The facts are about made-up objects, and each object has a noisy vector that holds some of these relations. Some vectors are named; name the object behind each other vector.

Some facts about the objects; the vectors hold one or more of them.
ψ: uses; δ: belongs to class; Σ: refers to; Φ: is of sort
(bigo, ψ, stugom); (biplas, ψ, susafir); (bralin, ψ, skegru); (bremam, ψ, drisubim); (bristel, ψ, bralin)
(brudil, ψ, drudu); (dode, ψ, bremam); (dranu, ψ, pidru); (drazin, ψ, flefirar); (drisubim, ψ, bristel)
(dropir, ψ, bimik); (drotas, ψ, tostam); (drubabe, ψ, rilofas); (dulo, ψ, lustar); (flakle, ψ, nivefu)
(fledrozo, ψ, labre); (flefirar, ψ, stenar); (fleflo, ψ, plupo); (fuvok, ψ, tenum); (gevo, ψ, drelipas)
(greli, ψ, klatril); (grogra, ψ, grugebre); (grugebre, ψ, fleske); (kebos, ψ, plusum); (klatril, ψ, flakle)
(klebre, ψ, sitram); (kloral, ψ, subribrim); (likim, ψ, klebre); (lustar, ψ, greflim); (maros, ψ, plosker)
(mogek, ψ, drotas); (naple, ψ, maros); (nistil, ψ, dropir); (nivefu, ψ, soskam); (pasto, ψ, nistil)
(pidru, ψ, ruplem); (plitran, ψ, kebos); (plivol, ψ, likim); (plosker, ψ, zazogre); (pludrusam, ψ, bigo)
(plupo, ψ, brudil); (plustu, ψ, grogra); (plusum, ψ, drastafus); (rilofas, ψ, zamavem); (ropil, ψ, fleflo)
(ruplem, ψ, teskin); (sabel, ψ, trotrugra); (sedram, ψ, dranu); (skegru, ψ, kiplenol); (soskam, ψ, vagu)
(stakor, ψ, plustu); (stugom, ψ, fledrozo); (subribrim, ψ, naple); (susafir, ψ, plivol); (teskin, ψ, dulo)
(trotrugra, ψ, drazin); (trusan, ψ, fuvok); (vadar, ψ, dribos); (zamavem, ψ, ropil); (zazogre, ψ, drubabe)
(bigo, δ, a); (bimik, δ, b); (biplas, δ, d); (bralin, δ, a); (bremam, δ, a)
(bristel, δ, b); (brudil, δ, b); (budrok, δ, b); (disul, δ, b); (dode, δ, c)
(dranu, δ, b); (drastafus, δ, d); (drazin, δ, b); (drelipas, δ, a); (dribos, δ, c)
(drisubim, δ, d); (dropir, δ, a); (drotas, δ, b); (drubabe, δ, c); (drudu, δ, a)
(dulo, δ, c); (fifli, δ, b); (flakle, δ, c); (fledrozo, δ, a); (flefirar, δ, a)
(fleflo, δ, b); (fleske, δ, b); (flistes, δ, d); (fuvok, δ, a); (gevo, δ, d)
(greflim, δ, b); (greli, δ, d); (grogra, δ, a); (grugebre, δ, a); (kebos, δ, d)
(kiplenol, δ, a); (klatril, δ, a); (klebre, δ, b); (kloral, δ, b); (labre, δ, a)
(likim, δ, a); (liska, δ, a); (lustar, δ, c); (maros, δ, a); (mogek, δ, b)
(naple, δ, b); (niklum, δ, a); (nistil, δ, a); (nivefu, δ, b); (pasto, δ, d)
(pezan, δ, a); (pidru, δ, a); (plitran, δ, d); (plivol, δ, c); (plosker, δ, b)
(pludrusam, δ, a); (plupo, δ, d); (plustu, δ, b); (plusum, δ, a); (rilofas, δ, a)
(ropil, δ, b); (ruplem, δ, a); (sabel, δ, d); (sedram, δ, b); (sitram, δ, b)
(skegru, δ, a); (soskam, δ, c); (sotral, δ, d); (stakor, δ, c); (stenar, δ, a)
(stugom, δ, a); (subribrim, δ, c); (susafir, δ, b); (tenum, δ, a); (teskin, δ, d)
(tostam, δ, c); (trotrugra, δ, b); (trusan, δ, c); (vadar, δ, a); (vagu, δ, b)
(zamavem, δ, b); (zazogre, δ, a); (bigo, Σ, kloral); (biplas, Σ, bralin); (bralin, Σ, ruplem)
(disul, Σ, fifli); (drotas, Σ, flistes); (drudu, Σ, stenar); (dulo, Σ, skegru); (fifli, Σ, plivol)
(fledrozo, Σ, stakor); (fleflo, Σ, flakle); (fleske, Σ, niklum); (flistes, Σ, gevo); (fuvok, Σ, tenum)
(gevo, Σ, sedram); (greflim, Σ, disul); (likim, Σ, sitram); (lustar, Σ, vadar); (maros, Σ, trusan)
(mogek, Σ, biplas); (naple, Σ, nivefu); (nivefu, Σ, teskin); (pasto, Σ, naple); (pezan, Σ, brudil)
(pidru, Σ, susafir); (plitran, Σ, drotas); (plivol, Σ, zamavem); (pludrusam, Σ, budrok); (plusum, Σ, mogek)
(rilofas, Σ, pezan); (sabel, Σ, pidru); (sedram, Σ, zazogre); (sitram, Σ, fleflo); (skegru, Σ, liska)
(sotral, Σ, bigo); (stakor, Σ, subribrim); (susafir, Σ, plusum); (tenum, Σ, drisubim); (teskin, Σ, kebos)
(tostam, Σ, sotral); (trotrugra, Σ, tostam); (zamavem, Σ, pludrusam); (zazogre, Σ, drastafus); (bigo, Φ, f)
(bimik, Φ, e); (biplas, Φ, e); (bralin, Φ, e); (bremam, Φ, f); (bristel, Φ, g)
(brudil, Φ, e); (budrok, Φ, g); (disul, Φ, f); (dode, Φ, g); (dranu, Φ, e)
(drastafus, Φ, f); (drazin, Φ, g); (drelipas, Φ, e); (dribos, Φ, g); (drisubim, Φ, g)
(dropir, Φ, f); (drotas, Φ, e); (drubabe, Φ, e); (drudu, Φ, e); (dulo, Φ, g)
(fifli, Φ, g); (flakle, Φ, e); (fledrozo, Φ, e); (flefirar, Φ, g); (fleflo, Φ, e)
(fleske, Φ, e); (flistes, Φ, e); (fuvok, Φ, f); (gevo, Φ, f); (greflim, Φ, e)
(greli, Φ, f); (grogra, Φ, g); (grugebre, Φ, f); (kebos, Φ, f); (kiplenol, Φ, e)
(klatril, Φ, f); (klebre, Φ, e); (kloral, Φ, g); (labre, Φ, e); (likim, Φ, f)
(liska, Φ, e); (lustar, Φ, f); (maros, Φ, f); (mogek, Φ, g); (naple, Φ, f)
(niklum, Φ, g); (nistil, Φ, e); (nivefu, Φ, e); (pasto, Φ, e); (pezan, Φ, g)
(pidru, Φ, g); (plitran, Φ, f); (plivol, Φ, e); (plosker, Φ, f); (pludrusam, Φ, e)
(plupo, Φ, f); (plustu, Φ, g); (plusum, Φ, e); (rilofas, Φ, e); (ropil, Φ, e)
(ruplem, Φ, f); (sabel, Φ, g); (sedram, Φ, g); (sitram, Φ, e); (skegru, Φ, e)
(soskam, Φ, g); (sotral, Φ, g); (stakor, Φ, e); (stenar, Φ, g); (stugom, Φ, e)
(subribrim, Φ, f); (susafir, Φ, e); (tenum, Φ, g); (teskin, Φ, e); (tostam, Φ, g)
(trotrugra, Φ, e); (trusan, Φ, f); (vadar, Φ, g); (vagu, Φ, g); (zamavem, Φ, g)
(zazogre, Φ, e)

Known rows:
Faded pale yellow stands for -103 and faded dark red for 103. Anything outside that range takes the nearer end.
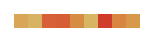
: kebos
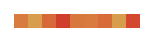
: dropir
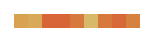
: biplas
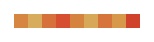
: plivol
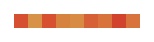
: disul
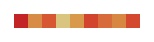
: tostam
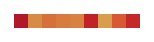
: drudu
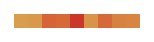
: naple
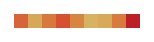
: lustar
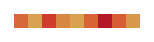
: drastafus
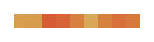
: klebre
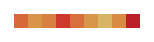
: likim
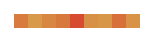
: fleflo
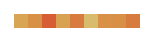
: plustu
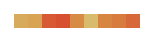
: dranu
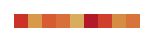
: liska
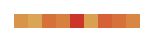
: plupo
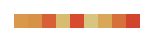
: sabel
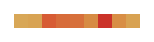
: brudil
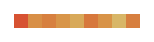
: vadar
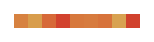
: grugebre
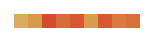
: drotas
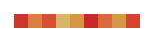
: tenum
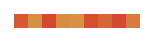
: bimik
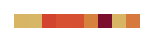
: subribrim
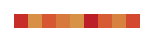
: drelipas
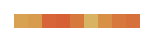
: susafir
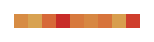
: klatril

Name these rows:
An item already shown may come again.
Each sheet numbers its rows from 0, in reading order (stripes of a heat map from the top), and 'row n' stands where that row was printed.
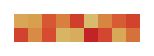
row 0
pasto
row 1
niklum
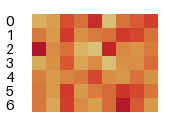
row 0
plitran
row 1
flistes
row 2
stenar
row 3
bristel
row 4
fleflo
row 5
flistes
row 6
drastafus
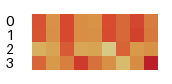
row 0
bimik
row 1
bimik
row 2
drisubim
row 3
likim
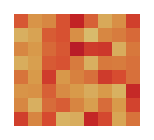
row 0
maros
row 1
dranu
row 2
zazogre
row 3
nivefu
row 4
flistes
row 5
pidru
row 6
plivol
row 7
niklum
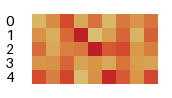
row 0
sedram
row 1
ruplem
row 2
drubabe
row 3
kloral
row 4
pezan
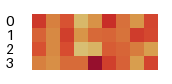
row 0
tenum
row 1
fleske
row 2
budrok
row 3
rilofas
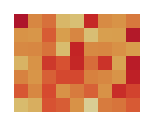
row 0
stenar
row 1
dulo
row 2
zamavem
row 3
fledrozo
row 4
fuvok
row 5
greflim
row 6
teskin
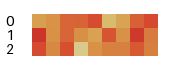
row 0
trotrugra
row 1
sitram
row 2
sotral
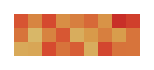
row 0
greflim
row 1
flakle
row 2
gevo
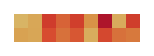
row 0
stakor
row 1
gevo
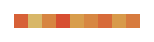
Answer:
trusan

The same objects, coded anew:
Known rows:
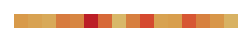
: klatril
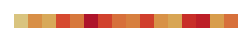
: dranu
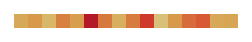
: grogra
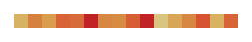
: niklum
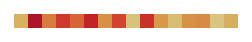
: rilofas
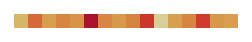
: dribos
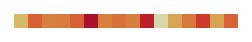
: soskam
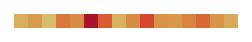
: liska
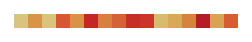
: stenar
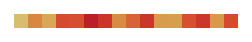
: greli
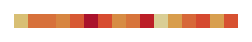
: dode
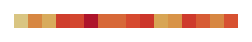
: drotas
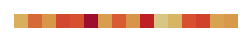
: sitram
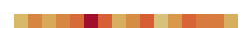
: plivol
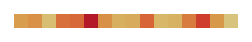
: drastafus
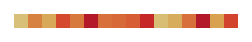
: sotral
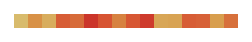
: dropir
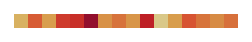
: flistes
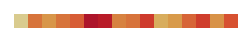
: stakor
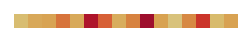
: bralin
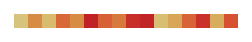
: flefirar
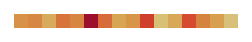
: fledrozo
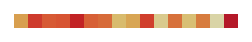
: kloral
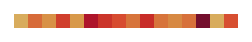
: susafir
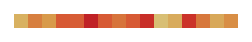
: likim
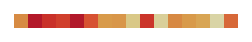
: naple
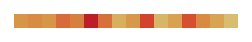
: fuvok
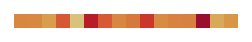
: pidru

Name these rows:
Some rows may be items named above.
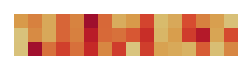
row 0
fledrozo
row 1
bristel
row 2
drubabe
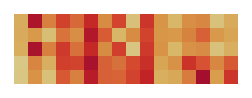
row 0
rilofas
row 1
liska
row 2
rilofas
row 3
drotas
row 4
drisubim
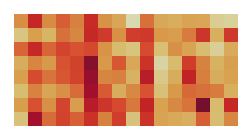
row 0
zazogre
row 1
vadar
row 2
maros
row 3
greflim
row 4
trotrugra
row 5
plivol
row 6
sabel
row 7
drubabe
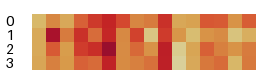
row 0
gevo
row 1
rilofas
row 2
flistes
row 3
pezan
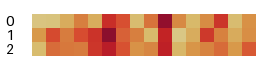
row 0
ruplem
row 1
pasto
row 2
trusan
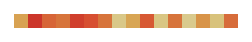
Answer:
subribrim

